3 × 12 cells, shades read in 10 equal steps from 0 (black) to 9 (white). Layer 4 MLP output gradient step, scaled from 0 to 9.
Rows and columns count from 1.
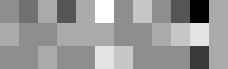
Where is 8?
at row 2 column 11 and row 3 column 6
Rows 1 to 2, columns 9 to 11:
5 3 0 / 6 7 8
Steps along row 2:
down same up same same down same up up up down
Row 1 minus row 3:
0 -1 0 -2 1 1 -2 2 0 -2 -2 0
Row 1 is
5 4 6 3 6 9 5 7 5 3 0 6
